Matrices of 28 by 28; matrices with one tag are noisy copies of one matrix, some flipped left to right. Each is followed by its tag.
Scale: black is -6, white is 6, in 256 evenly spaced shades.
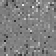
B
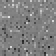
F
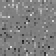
F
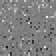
F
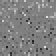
F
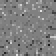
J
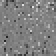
B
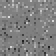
F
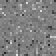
J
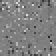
B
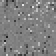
B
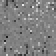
B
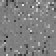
B
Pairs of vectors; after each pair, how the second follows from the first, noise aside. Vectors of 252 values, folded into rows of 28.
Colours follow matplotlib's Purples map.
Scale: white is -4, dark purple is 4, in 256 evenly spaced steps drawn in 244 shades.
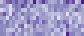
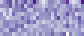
sign-scrambled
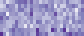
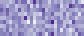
shuffled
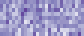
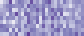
shuffled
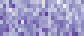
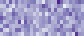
sign-scrambled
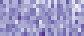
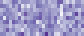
shuffled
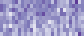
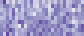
reversed
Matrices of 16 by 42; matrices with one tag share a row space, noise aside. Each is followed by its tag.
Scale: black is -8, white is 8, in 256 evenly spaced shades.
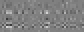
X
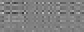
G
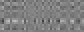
G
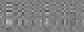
X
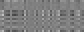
G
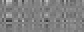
X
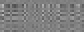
G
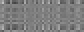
G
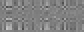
X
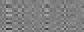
X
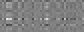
X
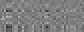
X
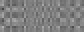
G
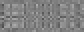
G
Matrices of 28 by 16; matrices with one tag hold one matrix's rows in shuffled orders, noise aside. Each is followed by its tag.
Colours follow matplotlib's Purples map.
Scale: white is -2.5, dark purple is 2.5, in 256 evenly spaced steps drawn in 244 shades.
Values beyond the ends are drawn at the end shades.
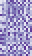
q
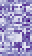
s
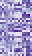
s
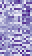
s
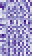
q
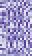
q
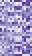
s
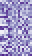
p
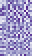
q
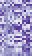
s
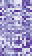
s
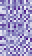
q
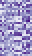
s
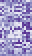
s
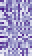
p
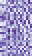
q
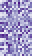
p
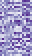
s
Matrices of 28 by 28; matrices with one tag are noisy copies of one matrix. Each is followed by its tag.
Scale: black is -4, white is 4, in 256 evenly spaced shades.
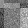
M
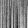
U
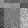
M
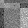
M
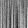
U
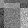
M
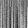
U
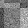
M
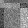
M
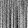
U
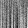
U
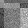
M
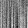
U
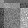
M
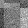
M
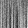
U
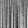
U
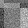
M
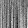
U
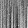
U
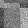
M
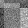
M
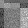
M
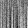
U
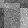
M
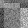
M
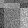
M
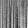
U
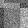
M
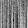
U
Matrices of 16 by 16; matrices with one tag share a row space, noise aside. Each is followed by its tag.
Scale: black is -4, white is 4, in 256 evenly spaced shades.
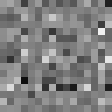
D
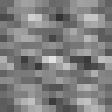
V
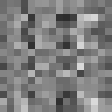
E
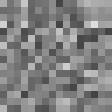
E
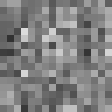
D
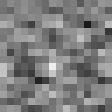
V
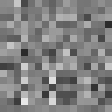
D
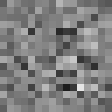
E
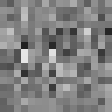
D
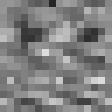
V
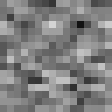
V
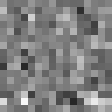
E
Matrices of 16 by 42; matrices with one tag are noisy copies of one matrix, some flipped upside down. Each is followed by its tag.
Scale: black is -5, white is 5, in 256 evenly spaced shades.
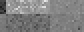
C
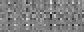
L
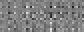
L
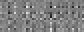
L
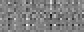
L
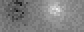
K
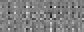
L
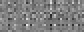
L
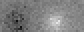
K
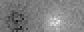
K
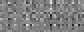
L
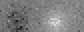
K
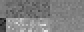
C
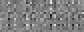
L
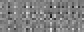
L
